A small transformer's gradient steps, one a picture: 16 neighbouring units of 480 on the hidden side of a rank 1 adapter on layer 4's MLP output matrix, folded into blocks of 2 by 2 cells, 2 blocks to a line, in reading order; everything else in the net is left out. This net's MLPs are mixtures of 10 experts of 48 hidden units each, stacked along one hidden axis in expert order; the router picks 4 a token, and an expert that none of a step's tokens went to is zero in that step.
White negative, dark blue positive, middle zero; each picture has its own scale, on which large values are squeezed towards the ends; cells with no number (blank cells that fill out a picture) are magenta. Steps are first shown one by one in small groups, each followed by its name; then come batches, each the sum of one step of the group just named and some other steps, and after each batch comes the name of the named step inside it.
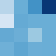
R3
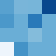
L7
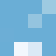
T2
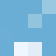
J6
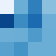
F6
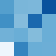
L7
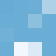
T2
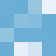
J6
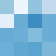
R3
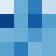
F6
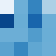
F6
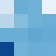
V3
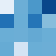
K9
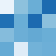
K9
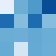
K9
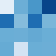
K9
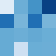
K9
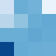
V3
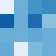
K9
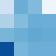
V3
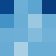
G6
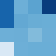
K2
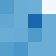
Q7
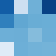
K2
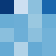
G6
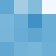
Q7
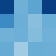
G6
